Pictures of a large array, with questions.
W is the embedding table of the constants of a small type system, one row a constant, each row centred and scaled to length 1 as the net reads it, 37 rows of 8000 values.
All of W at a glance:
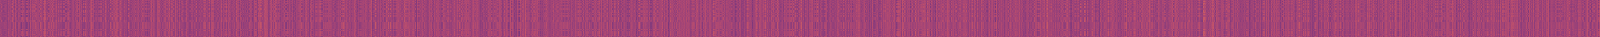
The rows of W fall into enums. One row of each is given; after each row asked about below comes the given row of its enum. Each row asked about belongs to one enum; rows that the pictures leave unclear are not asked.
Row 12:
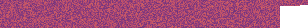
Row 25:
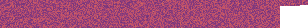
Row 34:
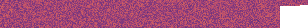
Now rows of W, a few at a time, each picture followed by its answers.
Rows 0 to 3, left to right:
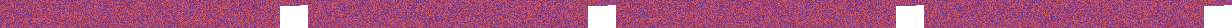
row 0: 25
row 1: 12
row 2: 25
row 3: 12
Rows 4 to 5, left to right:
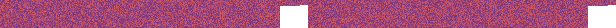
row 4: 34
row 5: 25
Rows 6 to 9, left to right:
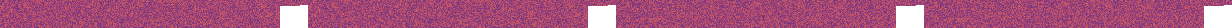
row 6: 34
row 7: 34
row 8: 25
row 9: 25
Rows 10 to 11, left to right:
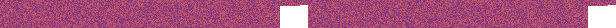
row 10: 34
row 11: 34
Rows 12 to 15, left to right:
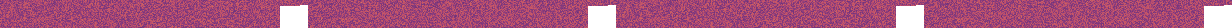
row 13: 25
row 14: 12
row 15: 25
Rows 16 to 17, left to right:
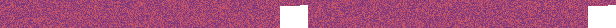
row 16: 25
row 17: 12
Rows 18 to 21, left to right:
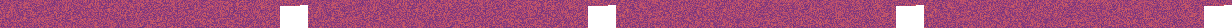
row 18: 12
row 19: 12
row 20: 34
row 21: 34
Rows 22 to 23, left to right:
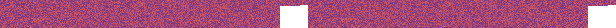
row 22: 25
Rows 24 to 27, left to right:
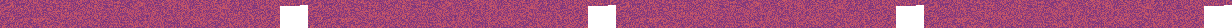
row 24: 25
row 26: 25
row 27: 25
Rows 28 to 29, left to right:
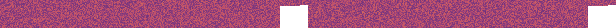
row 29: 12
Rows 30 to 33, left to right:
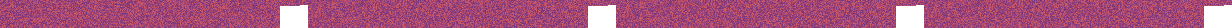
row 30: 25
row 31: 12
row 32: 12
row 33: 12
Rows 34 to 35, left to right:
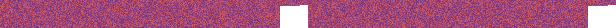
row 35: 12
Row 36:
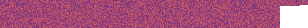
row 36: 25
